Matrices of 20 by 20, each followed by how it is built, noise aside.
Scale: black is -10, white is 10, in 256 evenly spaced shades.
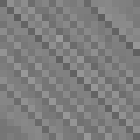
Toeplitz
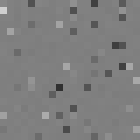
sparse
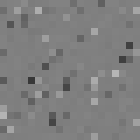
sparse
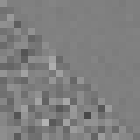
lower triangular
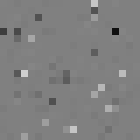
sparse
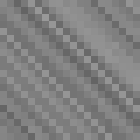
Toeplitz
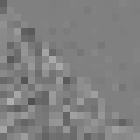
lower triangular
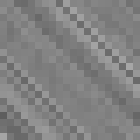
Toeplitz
